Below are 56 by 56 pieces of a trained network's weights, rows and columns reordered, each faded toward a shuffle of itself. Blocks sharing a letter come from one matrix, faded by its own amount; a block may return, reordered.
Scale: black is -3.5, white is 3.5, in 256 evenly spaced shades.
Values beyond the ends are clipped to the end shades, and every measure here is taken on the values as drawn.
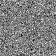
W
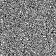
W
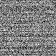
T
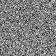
W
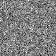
W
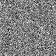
W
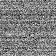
T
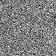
W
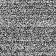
T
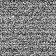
T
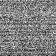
T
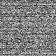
T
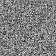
W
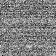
T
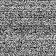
T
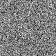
W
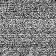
T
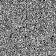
W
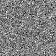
W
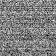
T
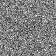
W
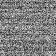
T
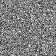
W
